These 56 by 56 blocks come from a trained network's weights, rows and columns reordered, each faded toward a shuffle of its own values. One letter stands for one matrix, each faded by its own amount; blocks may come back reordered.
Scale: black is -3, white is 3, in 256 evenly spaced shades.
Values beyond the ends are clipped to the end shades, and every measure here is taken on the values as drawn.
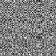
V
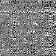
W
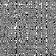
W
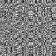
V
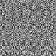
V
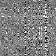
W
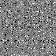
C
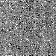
C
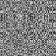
V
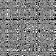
W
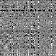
W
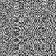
V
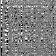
W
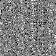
C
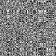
V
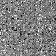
C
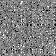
C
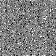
C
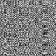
V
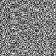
V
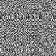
V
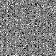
C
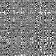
W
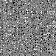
C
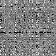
W
